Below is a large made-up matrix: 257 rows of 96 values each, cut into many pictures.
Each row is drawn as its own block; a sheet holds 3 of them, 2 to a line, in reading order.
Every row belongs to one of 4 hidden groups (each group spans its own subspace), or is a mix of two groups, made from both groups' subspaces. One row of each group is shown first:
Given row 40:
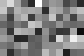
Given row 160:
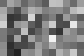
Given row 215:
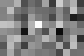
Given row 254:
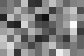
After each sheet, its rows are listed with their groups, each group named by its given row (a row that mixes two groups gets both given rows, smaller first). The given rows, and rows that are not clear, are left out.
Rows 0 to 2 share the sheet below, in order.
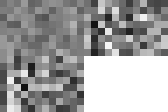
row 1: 160
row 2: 160
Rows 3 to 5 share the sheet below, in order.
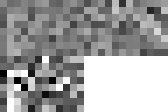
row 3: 160
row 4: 254
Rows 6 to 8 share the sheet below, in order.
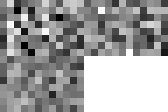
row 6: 160
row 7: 40
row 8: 160
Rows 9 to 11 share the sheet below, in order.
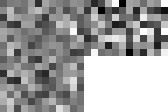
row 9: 254
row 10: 40
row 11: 254
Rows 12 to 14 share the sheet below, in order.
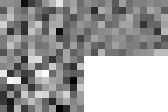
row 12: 215
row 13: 254
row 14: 254
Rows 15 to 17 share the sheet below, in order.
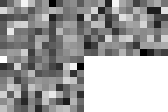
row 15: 215
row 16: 254
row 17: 215 and 254
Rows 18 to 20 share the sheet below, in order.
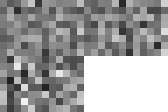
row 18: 40
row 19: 40 and 254
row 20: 160
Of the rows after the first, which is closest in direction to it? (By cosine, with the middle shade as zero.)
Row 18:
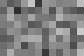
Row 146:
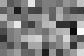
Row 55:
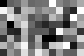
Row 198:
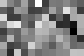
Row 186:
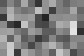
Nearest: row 146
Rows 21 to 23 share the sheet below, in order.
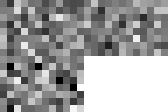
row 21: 160
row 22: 160
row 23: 254
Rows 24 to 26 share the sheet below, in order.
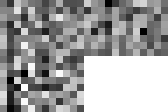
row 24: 160
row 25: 215
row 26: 160
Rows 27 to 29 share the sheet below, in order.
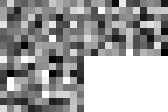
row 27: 160
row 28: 40
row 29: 215
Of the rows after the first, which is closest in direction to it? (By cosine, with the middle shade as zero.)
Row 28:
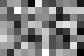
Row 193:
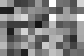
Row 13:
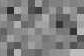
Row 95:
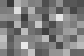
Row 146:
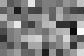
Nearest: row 95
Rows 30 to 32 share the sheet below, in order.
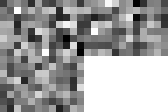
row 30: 40
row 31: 215
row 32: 254
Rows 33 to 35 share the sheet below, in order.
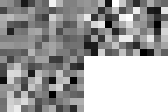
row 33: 215
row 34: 254
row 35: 160
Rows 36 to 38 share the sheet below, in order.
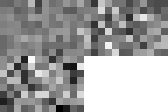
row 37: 160
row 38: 254
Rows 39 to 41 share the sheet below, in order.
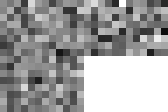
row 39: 254
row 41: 215
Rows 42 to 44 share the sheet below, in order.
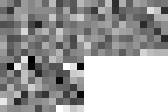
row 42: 215
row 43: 254
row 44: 254
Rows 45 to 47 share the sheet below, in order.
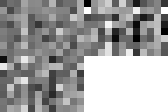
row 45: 215
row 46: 40 and 215
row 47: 215
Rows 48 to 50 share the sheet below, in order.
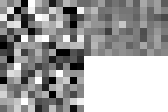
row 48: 254
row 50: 160
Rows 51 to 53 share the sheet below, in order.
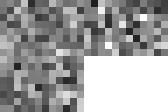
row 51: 254
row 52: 160
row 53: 40
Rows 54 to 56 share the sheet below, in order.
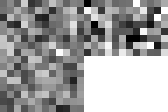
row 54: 254
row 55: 215
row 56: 254
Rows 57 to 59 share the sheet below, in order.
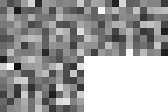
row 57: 40
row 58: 40
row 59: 215 and 254
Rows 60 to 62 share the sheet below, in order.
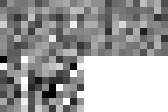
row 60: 40 and 160
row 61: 215
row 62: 215
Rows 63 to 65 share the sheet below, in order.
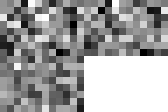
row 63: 254
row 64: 254
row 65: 40
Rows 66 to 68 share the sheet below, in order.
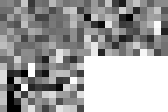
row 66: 254
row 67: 254
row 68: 160
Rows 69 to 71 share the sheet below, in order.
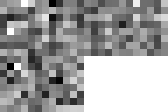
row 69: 215
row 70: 215
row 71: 254
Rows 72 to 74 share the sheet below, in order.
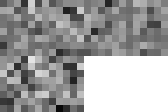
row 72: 254
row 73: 215 and 254
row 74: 254
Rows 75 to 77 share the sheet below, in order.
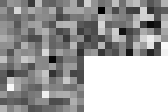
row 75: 40
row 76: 40
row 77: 215
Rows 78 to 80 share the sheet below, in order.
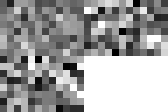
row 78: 40 and 160
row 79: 40 and 215
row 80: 254
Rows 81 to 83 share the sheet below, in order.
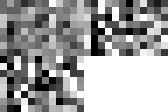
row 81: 160 and 215
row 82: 160
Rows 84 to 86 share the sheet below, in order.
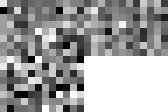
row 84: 40 and 215
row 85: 215
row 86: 40
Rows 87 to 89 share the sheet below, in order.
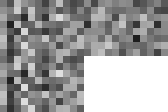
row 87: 160
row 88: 160
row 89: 160
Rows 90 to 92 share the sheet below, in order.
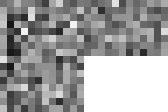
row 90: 160
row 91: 40 and 254
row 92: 215
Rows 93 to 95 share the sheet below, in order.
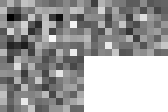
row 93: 160 and 215
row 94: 160
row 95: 160
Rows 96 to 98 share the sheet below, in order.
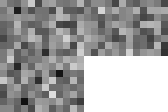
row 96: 40
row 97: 40
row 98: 160
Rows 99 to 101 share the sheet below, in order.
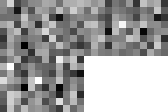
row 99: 160
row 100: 215
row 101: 215
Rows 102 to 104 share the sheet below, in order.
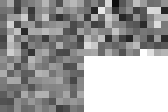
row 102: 160
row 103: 254
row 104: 254
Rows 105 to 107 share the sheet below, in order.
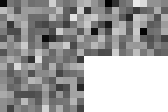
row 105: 215
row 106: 215
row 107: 40
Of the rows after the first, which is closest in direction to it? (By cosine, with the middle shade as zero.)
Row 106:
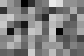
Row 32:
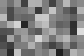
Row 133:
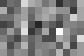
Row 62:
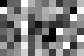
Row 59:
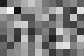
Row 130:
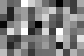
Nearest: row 32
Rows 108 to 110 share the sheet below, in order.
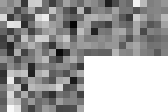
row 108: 254
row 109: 215
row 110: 160
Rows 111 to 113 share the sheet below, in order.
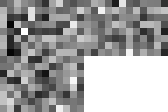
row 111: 160
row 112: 40
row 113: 254
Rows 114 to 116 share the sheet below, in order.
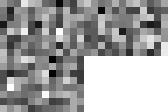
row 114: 215
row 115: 40
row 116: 215
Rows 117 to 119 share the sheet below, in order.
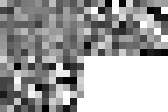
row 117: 215
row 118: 254
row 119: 40
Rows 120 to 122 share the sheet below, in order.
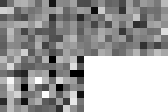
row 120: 215
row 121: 254
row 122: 215
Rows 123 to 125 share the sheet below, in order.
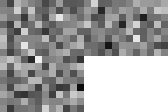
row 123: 160
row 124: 160
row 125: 40
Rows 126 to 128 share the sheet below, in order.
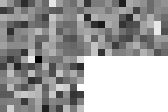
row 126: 215
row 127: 254
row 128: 40
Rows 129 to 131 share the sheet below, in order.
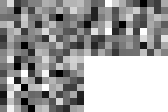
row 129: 160
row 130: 215
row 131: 160
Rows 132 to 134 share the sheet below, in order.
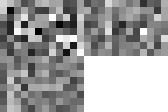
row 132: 40 and 254
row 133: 215
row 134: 160
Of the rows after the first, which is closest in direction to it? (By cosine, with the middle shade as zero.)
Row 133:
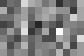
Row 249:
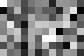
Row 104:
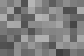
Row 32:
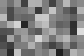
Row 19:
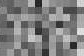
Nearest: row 19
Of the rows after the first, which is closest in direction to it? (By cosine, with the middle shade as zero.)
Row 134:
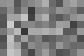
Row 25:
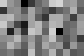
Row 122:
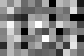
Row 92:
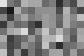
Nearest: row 122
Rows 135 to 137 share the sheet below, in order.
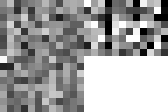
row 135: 160
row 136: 215
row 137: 215
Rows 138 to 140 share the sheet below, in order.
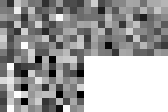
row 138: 160
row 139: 160
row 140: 40 and 215
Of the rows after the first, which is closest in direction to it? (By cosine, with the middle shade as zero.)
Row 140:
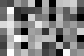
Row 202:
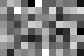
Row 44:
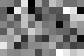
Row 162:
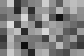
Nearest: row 162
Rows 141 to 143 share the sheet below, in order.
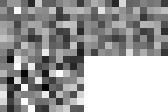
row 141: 40
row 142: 40
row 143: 160
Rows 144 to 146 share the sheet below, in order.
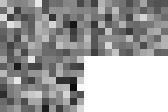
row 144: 254
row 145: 160
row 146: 40 and 254
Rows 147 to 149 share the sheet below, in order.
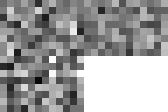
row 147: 254
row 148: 40
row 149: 215
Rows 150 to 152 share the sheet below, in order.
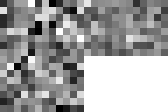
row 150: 215 and 254
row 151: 215
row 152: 254
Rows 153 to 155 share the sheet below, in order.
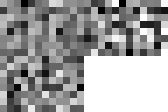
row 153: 215
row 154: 40
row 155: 160 and 254
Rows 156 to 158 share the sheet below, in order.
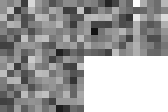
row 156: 254
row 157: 215
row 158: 254
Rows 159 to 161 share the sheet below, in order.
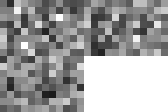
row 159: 160
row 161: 40 and 215
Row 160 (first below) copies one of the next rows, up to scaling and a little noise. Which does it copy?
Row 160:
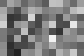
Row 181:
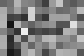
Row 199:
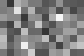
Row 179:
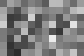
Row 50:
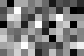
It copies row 179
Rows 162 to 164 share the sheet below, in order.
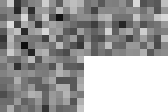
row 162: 160
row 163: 215
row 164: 40
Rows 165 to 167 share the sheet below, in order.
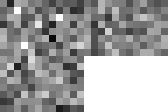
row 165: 160
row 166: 160
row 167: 254
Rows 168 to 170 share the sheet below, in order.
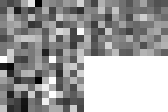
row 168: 40
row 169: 160
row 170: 160 and 215
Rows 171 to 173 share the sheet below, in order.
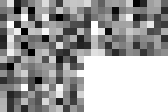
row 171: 160
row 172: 160 and 215
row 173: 215
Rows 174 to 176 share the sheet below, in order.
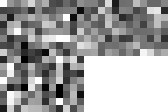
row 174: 40 and 215
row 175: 254
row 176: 215
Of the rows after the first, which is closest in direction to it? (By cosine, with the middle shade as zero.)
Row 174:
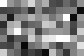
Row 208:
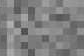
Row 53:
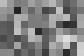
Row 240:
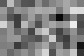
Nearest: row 53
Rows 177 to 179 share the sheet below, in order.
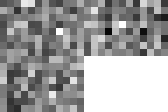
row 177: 40 and 215
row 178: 215
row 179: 160
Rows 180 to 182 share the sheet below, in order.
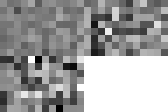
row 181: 160
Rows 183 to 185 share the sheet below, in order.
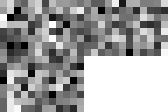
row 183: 160 and 254
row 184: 40
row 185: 160
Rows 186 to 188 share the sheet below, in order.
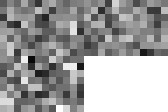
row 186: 254
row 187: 254
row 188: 254
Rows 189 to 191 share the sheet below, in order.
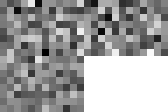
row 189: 40
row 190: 40 and 160
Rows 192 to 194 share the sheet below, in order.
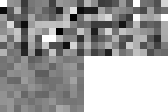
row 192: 215
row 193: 215
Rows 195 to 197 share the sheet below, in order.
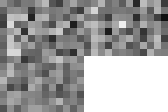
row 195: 160
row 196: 215
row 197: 215
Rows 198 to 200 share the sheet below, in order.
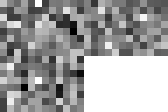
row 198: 254
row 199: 160
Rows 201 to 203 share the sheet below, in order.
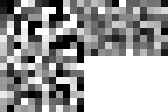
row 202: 40
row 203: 40
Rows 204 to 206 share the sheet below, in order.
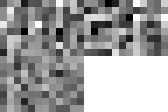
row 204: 215
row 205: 215
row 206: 160
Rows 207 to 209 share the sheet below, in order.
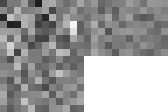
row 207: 254
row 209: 160
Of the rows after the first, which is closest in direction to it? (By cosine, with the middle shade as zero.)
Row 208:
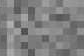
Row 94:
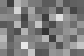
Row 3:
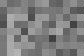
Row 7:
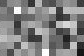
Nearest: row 3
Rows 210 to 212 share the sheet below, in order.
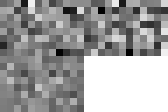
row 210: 254
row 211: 40
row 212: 40 and 254
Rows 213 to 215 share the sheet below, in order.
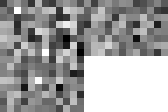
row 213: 40
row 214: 160
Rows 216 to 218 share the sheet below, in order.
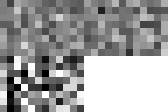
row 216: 160
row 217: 40
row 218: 160
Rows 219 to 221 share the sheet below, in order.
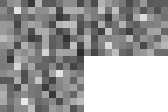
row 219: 40
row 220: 160
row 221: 160
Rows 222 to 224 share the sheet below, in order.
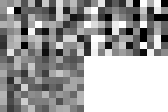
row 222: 40 and 215
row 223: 215
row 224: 160
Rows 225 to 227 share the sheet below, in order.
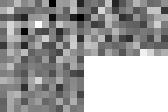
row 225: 215
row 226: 254
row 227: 215
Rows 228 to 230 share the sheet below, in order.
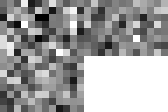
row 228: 254
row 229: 160
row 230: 254
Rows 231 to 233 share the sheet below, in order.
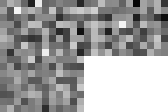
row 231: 40
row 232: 215
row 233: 40
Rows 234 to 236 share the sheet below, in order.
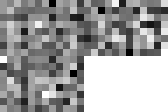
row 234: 215
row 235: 40
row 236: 215
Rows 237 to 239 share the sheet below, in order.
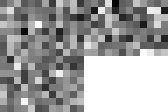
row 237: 215
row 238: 254
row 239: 160
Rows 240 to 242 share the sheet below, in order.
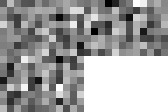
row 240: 40 and 160
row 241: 215
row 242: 215
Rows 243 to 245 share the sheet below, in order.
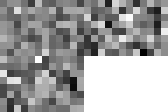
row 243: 40
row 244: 254
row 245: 254
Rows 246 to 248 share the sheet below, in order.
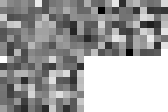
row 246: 254
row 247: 40
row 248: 40 and 215
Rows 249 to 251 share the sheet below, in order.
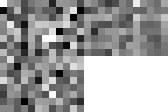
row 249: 215
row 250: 215
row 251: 160
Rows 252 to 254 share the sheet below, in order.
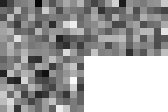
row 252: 40 and 254
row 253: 40
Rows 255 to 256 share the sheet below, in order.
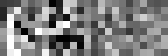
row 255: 40 and 160
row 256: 160
